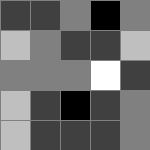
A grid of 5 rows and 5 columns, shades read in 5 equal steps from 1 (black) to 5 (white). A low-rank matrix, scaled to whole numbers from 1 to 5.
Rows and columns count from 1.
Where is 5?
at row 3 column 4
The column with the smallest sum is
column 3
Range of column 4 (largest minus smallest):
4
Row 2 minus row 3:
1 0 -1 -3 2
